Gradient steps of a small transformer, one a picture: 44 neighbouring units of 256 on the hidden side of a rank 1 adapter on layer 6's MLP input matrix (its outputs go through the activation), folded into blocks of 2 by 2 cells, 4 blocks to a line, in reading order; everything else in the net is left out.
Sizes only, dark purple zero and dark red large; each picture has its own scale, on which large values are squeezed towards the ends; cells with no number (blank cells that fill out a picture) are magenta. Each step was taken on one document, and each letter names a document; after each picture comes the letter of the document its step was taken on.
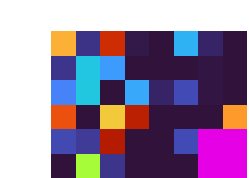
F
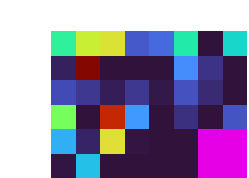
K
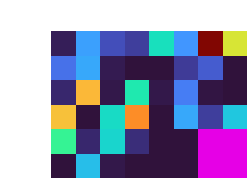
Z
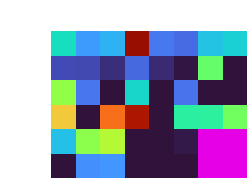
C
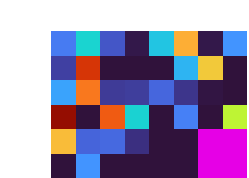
K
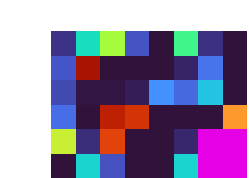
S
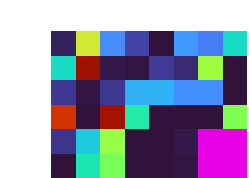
S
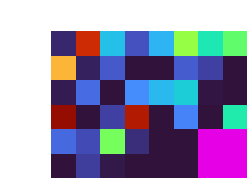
Z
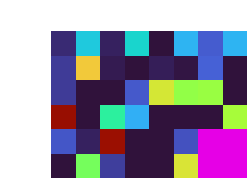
S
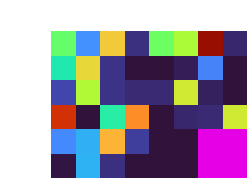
Z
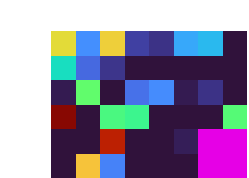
F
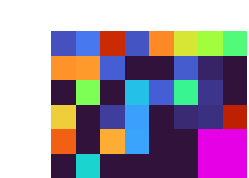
Z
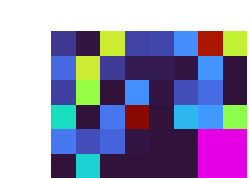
C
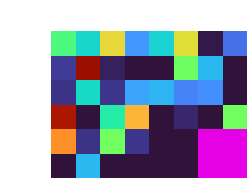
K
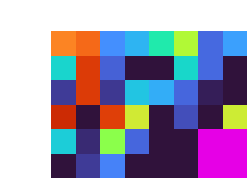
K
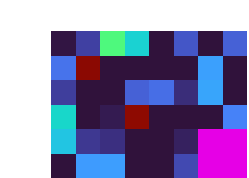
S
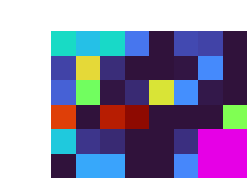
F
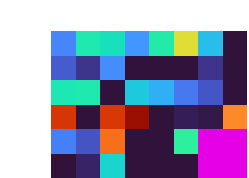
F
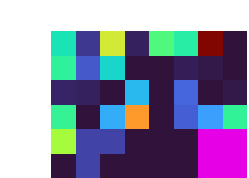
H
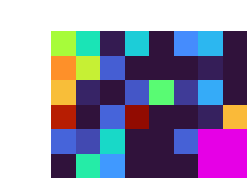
F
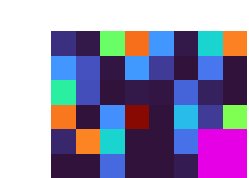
C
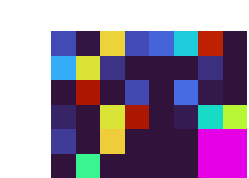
H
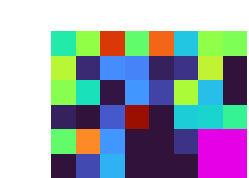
C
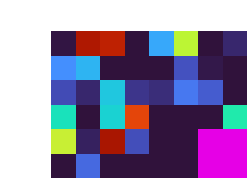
K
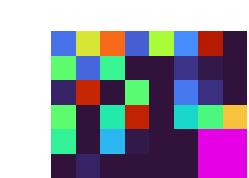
H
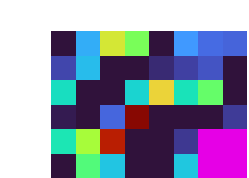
S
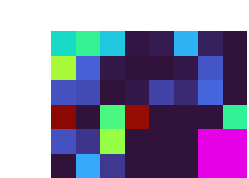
F
